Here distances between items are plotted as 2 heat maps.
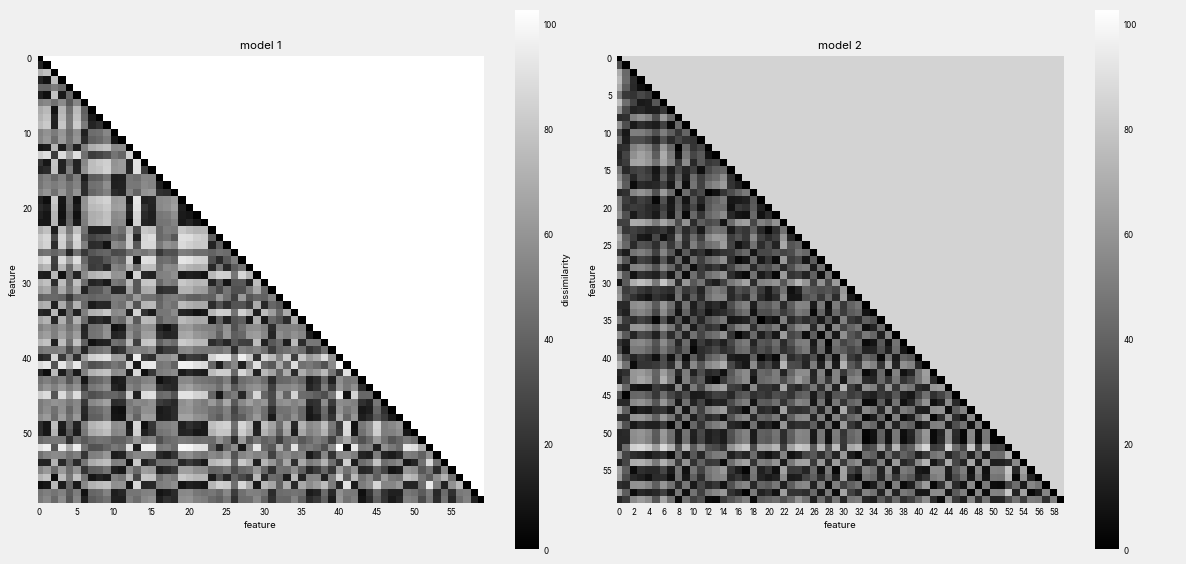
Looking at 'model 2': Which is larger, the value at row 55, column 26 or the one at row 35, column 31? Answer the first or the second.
the first
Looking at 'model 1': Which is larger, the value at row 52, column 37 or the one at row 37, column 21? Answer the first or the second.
the second
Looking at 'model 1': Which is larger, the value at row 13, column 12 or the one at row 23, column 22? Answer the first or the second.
the first
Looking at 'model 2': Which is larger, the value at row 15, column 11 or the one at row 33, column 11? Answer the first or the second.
the second
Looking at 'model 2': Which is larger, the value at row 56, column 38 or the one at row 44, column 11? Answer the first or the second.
the first
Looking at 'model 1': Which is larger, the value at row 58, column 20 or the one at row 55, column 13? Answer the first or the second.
the first
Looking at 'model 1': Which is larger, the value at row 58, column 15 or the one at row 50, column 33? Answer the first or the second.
the second
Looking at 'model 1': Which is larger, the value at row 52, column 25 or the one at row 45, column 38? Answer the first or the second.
the first
